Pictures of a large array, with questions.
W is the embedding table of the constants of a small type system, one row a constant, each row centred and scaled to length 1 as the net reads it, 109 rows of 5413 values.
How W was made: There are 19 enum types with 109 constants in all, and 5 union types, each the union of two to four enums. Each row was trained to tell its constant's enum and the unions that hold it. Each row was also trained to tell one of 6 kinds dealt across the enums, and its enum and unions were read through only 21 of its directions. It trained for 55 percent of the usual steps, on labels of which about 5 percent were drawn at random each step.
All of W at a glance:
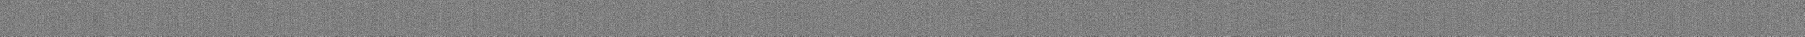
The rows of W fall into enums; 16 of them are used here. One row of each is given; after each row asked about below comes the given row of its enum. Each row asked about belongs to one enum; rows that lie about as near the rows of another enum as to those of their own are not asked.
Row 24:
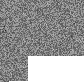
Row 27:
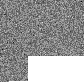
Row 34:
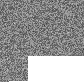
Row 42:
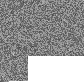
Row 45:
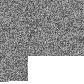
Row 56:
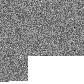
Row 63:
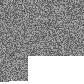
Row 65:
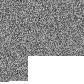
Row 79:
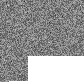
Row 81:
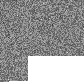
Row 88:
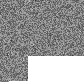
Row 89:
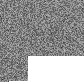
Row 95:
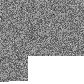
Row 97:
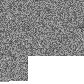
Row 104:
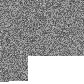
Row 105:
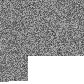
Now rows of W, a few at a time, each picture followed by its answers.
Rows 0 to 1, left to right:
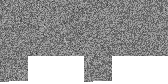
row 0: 27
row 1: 45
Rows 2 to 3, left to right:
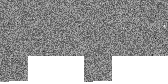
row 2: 89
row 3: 24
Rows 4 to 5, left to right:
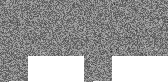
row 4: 63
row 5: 88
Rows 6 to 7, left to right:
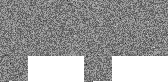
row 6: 24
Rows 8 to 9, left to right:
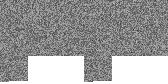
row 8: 95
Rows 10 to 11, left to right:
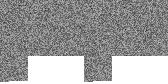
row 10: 56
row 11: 97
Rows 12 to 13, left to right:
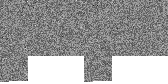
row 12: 24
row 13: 45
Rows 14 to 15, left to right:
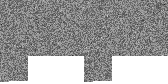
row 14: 42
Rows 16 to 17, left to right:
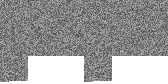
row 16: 79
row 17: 88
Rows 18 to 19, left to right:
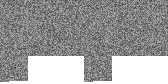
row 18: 81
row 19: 79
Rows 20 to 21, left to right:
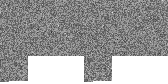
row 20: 27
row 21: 105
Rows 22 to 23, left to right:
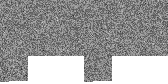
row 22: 88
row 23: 65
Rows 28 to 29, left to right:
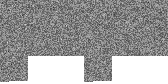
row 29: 88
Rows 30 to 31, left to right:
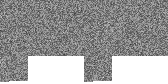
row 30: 97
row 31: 81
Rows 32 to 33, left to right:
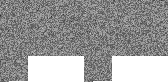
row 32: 27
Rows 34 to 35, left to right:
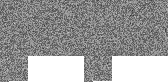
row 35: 24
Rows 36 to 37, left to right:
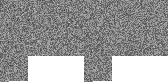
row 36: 97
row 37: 24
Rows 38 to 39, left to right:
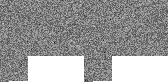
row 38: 56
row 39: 27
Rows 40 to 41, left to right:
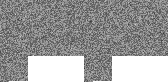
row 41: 42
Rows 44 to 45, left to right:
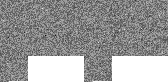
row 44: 27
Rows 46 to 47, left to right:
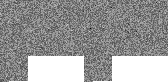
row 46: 105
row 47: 27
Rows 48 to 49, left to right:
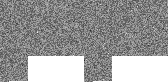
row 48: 89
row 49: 104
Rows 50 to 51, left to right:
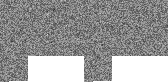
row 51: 97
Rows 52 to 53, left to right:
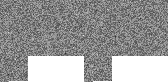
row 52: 65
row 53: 24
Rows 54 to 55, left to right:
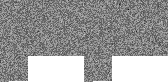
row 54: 104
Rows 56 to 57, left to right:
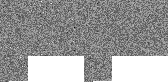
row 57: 89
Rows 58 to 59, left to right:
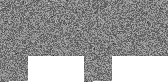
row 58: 42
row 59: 42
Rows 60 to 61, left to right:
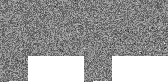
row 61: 45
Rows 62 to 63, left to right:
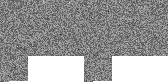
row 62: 42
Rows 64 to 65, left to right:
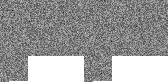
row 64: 45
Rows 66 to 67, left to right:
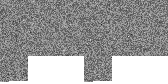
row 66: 65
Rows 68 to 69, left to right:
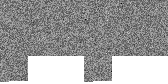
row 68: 45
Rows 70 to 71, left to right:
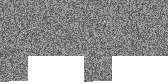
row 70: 89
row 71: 81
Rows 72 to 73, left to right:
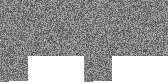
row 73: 45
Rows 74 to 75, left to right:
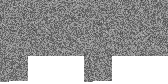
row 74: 89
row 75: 65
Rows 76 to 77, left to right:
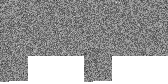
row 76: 97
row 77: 89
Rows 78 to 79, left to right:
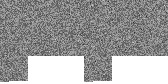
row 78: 24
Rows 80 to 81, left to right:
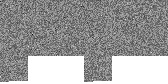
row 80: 95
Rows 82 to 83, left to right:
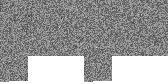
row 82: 97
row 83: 89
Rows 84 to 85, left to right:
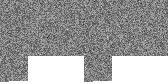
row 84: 56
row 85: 42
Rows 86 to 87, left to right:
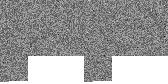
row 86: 27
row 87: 56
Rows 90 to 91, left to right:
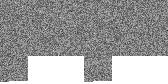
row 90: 88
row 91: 104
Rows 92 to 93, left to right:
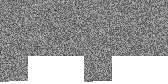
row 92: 56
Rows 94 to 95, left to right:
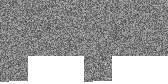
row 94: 63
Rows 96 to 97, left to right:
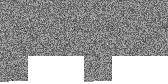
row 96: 104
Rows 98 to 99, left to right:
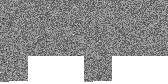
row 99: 79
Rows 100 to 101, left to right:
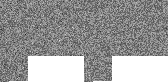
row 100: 105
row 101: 45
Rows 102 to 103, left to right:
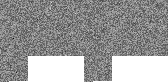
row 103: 79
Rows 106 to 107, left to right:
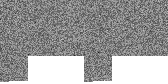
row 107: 56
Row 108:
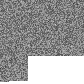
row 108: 97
